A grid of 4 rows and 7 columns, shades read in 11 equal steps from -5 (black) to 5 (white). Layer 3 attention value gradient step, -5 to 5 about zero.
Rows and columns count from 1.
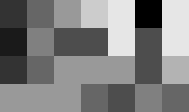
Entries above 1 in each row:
3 2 1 0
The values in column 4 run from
-2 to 3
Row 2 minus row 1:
-1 1 -3 -5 0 3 0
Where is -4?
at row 2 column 1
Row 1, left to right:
-3 -1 1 3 4 -5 4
